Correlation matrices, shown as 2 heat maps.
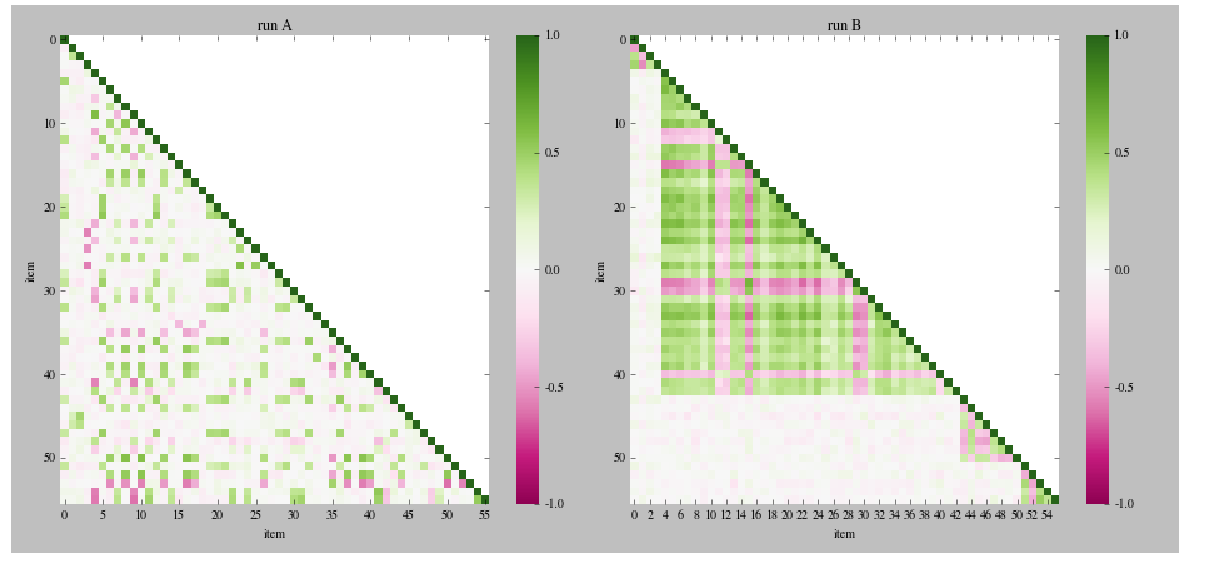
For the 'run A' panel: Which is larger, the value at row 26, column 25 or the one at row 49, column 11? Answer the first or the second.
the second
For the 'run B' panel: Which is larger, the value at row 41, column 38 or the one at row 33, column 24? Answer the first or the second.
the second
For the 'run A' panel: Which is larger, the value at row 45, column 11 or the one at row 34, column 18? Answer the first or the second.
the first
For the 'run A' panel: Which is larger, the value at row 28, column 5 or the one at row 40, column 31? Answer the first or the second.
the first
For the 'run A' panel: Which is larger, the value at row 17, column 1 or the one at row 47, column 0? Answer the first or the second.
the second
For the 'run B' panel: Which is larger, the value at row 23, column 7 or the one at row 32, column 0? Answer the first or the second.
the first
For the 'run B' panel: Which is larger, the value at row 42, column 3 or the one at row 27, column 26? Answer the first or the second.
the second
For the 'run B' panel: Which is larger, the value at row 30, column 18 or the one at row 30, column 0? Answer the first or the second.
the second
